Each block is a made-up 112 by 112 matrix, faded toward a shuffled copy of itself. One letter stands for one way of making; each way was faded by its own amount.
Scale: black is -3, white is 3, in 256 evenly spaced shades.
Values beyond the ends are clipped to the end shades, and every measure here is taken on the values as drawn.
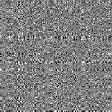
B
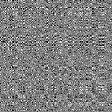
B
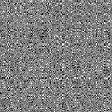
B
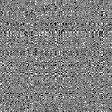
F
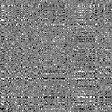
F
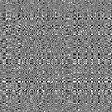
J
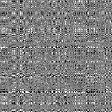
J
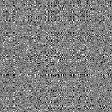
B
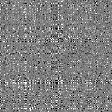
F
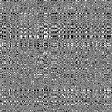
J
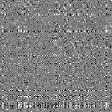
F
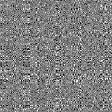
B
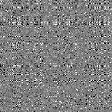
F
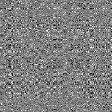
B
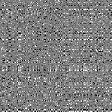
F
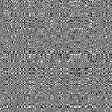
J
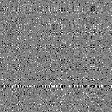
F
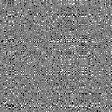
F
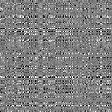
J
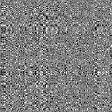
B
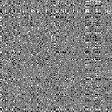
B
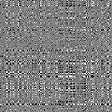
J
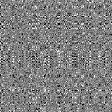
B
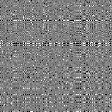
J
